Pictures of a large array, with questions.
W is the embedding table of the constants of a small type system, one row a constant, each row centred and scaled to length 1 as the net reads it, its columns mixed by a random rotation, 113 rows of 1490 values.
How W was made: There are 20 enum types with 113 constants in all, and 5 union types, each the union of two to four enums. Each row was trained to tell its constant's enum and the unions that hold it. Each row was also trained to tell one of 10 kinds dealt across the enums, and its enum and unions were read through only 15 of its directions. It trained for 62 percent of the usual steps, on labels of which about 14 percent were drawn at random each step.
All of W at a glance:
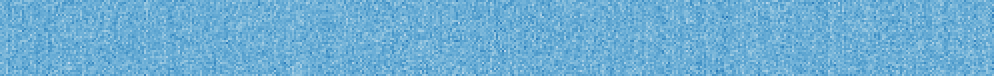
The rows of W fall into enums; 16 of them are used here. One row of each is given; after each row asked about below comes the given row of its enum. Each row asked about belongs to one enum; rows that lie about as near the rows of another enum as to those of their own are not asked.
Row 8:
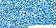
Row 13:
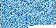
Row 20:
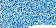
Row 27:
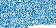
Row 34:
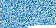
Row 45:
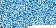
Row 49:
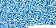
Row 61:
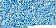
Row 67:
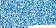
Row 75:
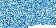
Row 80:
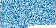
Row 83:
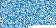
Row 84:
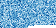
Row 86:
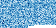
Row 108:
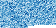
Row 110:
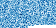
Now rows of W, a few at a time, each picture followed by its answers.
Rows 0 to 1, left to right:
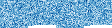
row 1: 86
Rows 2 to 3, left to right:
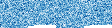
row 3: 8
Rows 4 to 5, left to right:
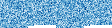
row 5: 45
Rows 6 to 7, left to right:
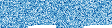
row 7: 34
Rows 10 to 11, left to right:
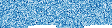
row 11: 75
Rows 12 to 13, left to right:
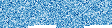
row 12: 34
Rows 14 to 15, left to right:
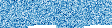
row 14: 61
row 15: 110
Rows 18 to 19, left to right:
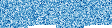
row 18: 110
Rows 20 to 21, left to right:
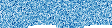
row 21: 75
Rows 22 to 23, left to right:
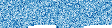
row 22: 8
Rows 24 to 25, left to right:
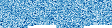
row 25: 86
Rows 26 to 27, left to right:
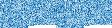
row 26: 84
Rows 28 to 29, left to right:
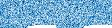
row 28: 34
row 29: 20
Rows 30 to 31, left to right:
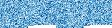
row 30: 8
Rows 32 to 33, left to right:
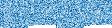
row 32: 80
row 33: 27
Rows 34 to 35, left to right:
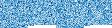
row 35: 86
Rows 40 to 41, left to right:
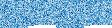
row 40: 110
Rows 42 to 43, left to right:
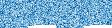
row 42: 45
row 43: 49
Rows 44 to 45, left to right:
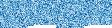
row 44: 34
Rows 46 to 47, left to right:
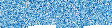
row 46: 83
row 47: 84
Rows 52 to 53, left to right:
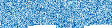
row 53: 27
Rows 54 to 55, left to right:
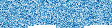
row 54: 110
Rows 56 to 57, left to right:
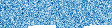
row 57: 34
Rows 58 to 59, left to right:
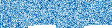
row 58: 27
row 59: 49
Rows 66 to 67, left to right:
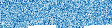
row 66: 45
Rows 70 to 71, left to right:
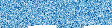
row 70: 83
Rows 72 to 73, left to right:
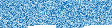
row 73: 108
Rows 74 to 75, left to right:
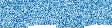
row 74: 45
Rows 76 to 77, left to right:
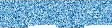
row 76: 80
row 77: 80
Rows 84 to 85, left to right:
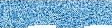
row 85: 110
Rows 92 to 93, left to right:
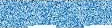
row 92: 8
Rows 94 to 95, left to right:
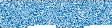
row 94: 84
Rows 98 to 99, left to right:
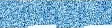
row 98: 49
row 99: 49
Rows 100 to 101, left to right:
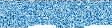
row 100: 75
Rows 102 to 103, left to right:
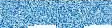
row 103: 27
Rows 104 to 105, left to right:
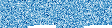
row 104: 84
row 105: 8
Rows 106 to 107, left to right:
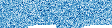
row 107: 108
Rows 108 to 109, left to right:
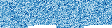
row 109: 49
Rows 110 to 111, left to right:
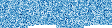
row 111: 86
